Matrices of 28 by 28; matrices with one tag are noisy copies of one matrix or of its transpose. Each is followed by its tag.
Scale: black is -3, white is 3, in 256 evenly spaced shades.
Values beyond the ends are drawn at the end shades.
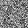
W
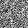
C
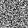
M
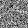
C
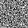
M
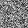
W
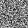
M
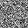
W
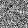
C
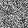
W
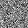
W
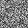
W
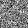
C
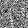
C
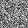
W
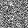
W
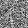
C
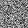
W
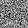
M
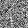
C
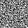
M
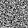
M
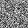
W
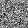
W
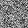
W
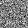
M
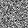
W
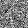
C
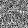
C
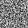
M
